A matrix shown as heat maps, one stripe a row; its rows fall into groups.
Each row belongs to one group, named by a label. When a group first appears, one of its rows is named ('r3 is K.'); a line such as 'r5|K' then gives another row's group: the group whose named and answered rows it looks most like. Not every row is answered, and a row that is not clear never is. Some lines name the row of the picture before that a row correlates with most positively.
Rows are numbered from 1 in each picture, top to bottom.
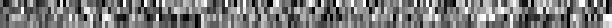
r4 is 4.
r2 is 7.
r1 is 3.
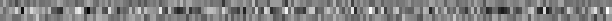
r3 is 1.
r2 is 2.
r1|7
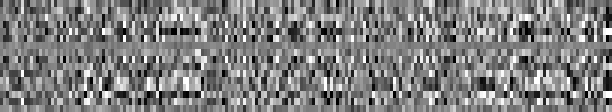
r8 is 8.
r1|7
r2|7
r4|3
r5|4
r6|3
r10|4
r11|7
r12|8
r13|8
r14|4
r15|7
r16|1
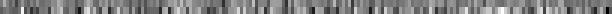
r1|7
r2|7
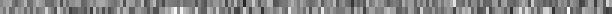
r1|1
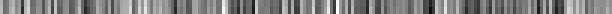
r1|2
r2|2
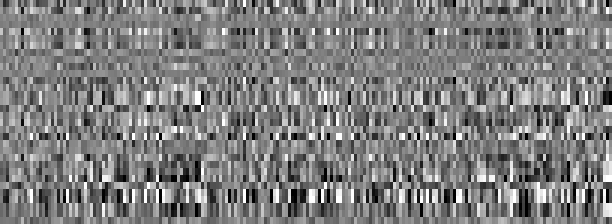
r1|3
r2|2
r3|8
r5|2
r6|2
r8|7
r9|2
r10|8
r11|1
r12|3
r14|8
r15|8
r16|4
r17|2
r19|8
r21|1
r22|1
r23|2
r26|4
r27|8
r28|3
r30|4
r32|7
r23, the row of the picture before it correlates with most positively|2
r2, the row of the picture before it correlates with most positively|2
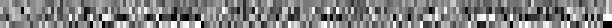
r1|1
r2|2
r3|4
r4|8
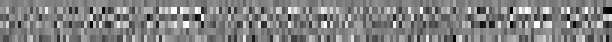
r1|1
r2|8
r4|8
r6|3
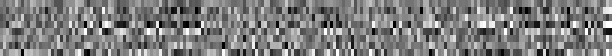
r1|2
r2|4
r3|7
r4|4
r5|8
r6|1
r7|7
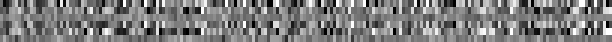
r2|4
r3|2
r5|4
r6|7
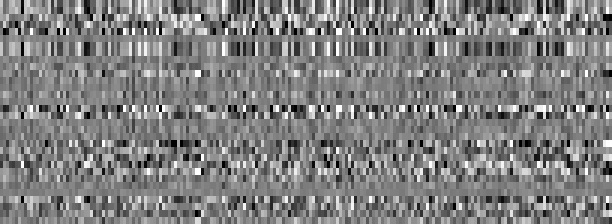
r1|2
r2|2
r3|8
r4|7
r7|2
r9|1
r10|2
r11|8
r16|3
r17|2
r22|2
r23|4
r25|8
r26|1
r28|8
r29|2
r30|3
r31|4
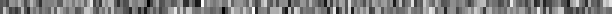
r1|4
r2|7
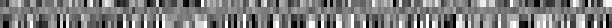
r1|4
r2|1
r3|3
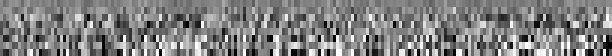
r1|2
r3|2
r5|7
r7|8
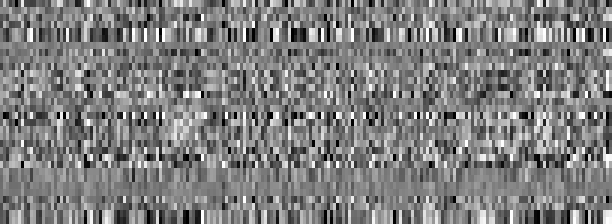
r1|7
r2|1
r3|4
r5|3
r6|3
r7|1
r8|4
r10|7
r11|2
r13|2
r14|8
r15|2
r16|7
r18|7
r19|8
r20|8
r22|3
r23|4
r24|2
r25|1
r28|7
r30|7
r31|4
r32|4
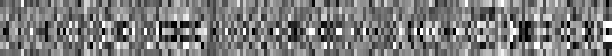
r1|7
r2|8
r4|4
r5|3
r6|4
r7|8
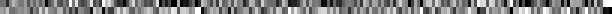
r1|4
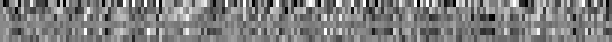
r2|7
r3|8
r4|1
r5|8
